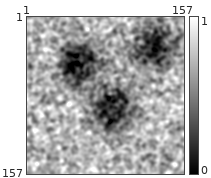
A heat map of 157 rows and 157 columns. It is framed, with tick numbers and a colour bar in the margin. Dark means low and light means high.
Overall the values sit about 60% of the way up the scale. No regular stripes run through it. There are three dips. No lone cell stands out from its neighbours. Neither half mirrors the other.
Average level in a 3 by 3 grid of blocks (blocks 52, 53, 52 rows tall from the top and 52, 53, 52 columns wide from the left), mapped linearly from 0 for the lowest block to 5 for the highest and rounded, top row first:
330 | 405 | 545
